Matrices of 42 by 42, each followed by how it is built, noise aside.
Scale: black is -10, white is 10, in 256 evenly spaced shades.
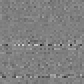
uneven rows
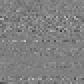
uneven rows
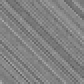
Toeplitz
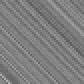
Toeplitz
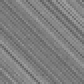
Toeplitz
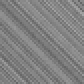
Toeplitz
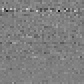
uneven rows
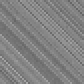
Toeplitz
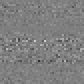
uneven rows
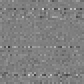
uneven rows
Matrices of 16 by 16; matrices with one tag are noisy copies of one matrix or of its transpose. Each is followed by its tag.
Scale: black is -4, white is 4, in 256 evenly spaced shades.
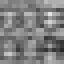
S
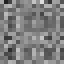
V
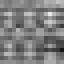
S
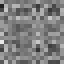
V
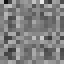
V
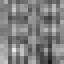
S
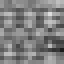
S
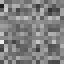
V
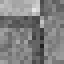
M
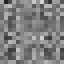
V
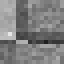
M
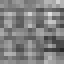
S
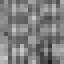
S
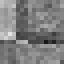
M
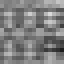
S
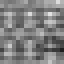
S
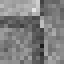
M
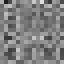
V
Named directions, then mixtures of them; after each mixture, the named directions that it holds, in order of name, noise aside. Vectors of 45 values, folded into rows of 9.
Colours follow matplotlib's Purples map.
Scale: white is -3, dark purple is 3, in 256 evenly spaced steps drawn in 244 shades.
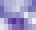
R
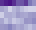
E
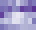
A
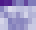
E, R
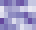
A, E, R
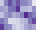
R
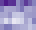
A, E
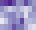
E, R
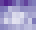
A, E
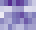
A, E, R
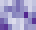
E, R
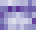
A, E, R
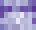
A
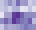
A
